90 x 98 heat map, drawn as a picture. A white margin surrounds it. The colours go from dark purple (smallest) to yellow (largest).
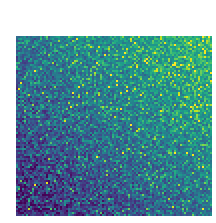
The field climbs toward the top right. The bottom left is the ninth with the lowest average. The top right is the ninth with the highest average. There are no regular stripes.
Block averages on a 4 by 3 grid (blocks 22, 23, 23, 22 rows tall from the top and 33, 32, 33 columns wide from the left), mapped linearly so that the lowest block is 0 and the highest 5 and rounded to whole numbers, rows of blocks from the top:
345
234
123
012
